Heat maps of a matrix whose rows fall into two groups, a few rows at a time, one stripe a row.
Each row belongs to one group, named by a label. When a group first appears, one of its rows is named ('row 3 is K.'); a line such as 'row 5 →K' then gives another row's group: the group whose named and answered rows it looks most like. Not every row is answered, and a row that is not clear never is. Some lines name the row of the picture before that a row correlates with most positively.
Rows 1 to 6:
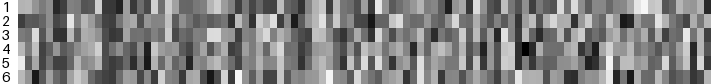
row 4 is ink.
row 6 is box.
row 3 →ink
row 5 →ink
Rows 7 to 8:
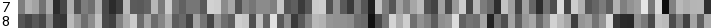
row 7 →ink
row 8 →box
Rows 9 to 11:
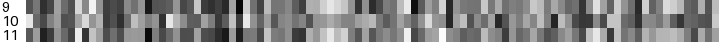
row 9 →box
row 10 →box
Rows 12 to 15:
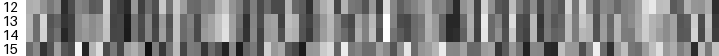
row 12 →ink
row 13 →ink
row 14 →ink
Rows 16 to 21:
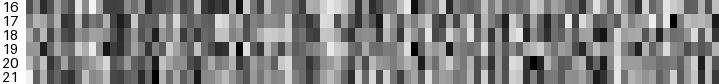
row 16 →box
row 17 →ink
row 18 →ink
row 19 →box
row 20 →ink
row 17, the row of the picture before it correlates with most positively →12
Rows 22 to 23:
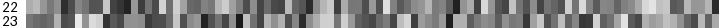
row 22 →ink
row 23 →box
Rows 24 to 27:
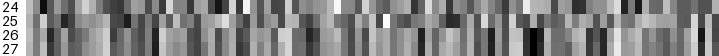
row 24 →box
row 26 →ink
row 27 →ink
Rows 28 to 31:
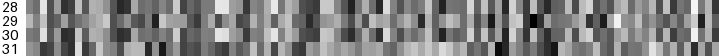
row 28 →ink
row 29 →ink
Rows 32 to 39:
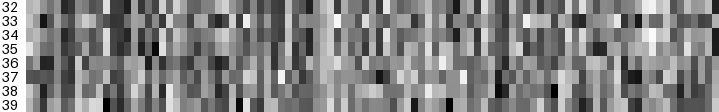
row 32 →ink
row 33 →box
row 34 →ink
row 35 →ink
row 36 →box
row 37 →box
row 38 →box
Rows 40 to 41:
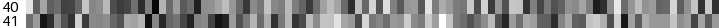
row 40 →ink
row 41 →box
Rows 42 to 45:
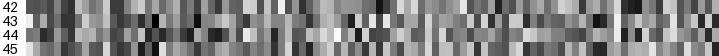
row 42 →box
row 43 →ink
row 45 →ink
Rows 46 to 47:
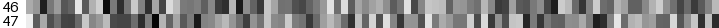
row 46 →box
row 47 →ink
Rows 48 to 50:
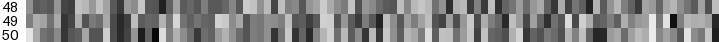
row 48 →box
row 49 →ink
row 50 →ink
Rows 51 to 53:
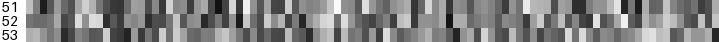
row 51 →box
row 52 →box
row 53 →ink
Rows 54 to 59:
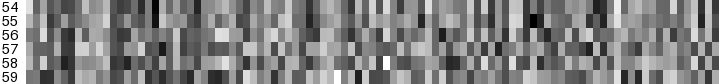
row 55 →ink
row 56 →ink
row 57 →box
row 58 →ink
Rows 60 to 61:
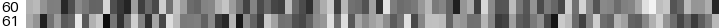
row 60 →ink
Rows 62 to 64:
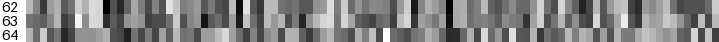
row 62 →box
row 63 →box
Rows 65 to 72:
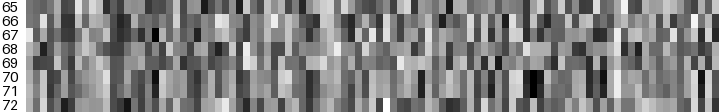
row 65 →box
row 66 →ink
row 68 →box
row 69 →box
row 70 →ink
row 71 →ink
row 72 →ink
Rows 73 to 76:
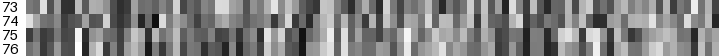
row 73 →ink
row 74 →ink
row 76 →box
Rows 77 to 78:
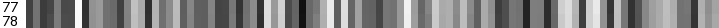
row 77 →box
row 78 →box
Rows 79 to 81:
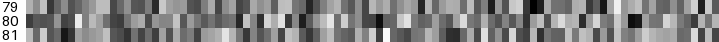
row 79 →ink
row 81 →ink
